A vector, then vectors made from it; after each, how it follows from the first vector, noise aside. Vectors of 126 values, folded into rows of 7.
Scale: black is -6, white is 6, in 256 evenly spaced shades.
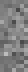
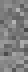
negated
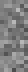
negated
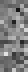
scaled up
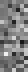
scaled up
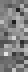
scaled up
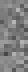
negated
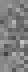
negated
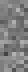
negated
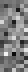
scaled up
